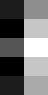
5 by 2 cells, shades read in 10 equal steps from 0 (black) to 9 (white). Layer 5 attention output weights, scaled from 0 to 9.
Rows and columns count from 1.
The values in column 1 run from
0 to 3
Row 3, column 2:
9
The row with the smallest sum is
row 1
